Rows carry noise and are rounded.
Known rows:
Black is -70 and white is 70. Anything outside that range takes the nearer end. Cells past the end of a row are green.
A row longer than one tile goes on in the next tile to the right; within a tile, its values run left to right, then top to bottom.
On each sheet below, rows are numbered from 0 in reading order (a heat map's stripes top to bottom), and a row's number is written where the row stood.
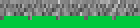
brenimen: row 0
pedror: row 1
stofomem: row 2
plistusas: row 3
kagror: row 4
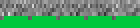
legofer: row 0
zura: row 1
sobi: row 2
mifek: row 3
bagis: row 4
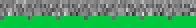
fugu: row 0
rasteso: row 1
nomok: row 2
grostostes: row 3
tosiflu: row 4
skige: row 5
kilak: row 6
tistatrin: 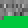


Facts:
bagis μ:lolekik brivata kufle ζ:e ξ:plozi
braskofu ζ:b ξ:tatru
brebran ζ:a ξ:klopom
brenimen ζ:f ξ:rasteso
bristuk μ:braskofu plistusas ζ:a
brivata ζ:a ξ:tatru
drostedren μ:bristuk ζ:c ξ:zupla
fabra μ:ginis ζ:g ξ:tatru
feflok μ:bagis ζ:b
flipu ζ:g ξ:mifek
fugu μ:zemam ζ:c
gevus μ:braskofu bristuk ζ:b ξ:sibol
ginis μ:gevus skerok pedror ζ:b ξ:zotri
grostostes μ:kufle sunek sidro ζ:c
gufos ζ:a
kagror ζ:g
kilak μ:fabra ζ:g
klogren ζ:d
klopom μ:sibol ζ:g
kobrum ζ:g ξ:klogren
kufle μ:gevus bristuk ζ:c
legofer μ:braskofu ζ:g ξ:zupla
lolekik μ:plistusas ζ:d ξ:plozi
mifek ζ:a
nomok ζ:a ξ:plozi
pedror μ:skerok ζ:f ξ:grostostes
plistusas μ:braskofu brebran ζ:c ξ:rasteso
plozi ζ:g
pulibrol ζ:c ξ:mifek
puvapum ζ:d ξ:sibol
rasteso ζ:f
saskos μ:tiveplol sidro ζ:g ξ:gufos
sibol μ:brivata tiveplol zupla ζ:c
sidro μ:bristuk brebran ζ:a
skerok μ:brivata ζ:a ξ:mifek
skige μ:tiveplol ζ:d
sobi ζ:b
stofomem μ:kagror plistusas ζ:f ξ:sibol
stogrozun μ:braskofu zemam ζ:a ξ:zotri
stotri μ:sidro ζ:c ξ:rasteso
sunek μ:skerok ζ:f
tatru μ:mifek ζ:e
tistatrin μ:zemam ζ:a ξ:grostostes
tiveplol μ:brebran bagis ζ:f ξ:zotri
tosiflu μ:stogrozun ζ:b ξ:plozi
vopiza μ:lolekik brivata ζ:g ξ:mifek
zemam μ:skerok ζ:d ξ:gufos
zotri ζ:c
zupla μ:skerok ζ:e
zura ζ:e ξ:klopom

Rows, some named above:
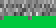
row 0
saskos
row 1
legofer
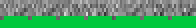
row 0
zupla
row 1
zupla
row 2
fugu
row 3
skige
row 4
bagis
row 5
tosiflu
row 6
skerok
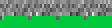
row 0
sunek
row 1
legofer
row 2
brivata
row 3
legofer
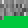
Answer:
tiveplol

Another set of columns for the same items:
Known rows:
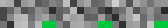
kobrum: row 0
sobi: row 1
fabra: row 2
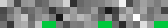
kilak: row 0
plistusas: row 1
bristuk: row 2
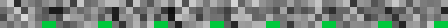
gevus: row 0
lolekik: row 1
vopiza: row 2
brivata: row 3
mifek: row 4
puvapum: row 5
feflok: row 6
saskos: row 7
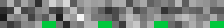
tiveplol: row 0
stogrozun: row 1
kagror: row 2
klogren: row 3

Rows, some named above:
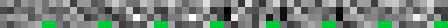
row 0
skige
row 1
feflok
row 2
pedror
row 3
zemam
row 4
bagis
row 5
stofomem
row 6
stofomem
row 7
zemam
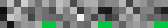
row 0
brivata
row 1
ginis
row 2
tosiflu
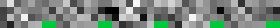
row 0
sidro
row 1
braskofu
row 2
skerok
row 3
legofer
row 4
tosiflu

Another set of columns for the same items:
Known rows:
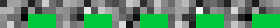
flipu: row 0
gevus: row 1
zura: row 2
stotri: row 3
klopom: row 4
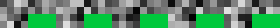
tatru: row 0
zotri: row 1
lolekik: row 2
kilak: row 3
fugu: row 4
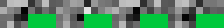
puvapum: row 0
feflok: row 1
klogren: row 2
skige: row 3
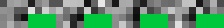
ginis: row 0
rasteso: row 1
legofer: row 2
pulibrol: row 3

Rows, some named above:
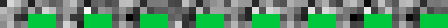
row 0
tosiflu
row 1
stotri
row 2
skige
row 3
bagis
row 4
braskofu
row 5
braskofu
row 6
pedror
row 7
skige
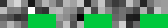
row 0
stofomem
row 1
sobi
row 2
zupla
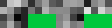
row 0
zemam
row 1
ginis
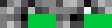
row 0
vopiza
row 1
tiveplol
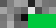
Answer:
feflok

